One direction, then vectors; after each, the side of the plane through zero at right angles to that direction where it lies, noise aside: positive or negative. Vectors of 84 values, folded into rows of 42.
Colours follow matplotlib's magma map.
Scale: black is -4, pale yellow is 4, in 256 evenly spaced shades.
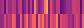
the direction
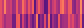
negative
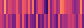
negative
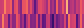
negative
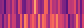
positive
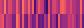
negative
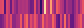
positive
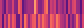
positive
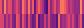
negative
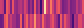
positive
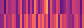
positive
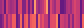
positive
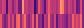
negative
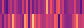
positive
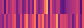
positive
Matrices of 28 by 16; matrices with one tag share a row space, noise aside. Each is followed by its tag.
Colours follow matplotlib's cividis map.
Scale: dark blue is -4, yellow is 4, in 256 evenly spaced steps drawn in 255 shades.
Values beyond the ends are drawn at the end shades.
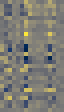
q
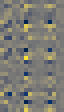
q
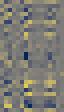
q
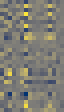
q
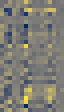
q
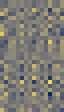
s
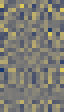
s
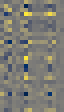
q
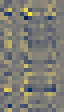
q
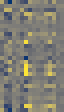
q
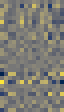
s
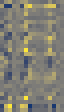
q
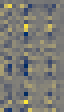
q
